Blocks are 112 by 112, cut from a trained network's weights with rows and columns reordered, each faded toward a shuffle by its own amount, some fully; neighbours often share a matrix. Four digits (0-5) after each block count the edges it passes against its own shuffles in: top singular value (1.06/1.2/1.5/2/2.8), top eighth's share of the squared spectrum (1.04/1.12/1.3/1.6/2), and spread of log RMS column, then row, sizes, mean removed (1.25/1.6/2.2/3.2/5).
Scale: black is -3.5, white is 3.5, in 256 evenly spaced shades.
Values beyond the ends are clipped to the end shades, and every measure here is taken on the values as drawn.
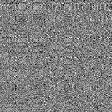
4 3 2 2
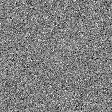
1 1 0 0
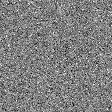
1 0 0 0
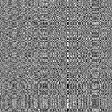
5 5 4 3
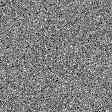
0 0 0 0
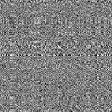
5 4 2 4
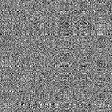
4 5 2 3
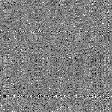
4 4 2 2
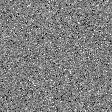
0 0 0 0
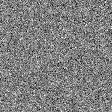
2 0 0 0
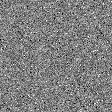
2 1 0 0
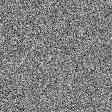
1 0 0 0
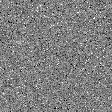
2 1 0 0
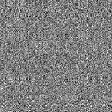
4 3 2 2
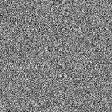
4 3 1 1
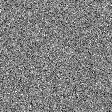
0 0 0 0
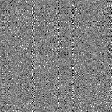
4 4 3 2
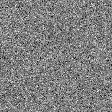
3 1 0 1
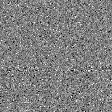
3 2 0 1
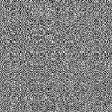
5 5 3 3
